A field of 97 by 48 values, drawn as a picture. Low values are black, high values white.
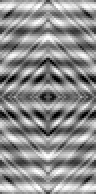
Slope: none. Stripes: horizontal, repeating 12 times. Mirror symmetry: left to right and top to bottom. Histogram: bell-shaped.
